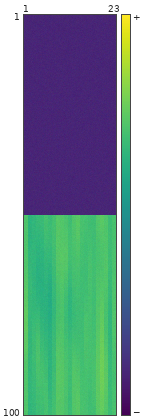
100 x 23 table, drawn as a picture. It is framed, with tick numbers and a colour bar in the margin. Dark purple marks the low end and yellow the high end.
The table splits into 2 rows of 1 panel. Panel 1,1: very low, flat. Panel 2,1: high, streaked downward, faint in contrast.
